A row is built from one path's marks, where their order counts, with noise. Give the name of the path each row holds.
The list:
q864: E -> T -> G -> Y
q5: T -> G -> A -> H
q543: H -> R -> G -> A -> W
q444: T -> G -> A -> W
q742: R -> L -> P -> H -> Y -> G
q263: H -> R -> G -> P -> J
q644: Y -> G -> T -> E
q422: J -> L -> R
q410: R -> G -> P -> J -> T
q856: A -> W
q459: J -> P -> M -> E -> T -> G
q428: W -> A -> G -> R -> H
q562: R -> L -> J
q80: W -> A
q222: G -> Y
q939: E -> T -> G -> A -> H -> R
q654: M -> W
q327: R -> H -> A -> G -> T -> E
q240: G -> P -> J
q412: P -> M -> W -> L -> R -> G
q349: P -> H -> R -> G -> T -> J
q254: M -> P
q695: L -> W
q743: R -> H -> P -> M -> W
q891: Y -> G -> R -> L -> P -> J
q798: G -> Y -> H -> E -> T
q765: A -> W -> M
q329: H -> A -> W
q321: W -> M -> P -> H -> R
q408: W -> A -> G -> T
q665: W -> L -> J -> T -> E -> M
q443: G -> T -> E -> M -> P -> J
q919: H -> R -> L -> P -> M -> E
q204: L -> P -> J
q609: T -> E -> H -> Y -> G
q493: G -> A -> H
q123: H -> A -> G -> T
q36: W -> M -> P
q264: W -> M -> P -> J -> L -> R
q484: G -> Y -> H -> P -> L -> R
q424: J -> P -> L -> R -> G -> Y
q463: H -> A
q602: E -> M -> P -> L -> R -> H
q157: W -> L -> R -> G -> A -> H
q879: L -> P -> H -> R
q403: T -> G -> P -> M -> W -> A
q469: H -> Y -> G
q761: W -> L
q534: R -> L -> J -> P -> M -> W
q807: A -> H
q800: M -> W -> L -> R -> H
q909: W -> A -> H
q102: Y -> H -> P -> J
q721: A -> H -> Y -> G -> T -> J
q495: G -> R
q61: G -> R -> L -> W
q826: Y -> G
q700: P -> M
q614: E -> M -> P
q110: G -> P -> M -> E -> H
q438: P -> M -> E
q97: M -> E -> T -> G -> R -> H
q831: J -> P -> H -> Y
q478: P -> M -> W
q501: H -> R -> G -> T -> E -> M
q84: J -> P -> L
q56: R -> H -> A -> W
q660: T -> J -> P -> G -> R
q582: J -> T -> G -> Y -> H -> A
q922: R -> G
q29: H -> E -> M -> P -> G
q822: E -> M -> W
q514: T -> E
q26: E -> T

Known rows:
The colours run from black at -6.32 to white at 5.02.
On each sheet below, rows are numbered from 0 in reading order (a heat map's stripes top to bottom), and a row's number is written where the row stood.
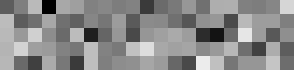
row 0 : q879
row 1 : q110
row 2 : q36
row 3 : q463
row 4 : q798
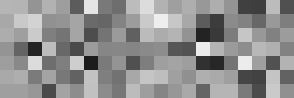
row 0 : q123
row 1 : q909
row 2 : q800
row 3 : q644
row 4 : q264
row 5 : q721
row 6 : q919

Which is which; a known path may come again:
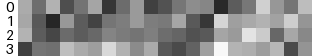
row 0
q412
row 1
q826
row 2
q102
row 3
q582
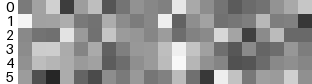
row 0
q157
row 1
q29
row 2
q443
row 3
q856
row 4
q408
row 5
q222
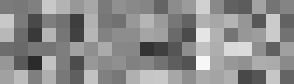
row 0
q403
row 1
q469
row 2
q798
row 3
q831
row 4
q644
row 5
q721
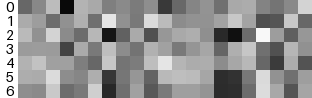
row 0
q879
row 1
q501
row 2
q36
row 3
q919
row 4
q463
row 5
q800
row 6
q264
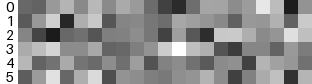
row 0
q459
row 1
q695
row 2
q891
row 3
q909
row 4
q110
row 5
q665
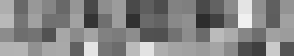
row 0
q700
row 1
q478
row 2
q349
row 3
q123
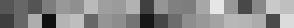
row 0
q410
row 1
q204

